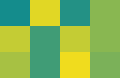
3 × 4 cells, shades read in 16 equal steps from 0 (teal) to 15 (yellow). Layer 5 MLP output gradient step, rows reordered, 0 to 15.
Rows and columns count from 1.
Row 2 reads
12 3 12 8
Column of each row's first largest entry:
2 1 3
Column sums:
22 20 28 23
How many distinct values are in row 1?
4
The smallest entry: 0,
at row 1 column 1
